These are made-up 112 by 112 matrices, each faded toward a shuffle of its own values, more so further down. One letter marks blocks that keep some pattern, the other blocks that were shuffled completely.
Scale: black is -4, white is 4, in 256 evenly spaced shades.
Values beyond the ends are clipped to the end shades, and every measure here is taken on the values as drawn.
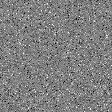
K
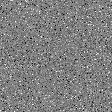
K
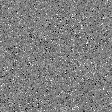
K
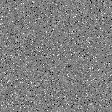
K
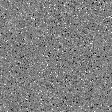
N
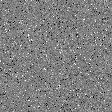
N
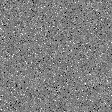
N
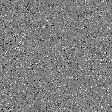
K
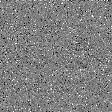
K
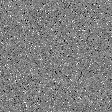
N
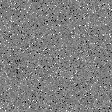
K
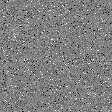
K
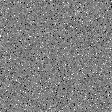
N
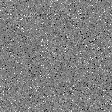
K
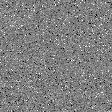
K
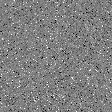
N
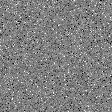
N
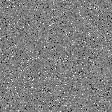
K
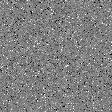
K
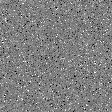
N
